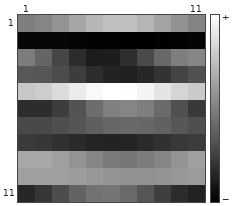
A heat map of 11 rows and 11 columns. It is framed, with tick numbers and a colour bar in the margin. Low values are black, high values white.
Ninth with the highest average: centre. Grain: streaks across. Ninth with the lowest average: top middle. Slope: none.
